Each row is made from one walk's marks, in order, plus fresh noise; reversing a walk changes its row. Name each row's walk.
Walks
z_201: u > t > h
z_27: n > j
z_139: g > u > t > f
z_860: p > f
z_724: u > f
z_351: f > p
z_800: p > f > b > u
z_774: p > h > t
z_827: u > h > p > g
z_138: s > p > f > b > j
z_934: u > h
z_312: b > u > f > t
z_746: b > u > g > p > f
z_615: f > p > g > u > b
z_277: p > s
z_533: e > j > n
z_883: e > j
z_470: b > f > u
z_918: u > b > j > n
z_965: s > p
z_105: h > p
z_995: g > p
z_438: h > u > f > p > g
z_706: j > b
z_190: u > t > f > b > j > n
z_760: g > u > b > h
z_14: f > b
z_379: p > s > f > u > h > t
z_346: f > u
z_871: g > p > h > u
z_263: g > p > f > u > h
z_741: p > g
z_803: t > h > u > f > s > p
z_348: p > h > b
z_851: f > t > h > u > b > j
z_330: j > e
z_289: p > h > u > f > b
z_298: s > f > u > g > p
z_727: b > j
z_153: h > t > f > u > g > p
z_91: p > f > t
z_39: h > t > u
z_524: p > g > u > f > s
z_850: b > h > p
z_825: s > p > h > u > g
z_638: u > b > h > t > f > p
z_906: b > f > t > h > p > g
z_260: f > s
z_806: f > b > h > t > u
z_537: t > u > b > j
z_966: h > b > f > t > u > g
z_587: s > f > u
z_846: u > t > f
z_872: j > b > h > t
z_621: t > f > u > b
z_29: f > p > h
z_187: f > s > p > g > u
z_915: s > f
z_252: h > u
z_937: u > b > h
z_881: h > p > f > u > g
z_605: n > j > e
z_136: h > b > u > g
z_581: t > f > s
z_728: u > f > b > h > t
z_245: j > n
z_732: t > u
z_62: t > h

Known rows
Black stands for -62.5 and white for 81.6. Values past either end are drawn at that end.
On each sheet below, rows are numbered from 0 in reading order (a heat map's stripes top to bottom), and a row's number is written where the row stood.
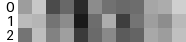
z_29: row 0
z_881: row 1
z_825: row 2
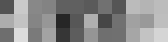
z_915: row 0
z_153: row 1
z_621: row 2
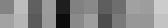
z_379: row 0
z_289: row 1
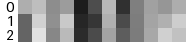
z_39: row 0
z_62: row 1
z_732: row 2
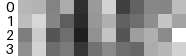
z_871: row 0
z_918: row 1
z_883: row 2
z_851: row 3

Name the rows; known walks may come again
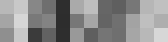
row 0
z_746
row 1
z_190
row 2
z_351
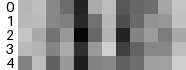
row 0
z_850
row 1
z_966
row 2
z_105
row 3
z_871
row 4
z_379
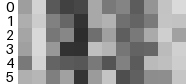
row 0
z_14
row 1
z_312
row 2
z_846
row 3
z_727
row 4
z_260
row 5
z_263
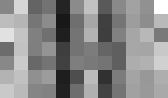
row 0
z_533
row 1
z_881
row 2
z_934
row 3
z_138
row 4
z_187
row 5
z_39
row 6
z_438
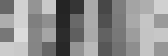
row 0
z_62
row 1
z_201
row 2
z_537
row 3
z_937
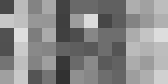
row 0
z_965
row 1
z_760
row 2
z_581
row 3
z_915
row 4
z_825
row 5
z_615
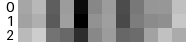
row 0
z_289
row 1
z_348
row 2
z_728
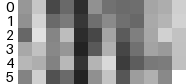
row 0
z_29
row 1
z_851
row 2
z_732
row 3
z_153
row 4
z_995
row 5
z_883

